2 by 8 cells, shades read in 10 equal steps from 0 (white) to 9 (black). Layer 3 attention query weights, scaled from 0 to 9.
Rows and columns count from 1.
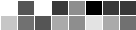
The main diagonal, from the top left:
0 5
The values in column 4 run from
3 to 7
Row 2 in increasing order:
1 2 3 3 4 5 5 6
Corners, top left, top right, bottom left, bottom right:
0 7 2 5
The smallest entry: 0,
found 2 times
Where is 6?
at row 1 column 2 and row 2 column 3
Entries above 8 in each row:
1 0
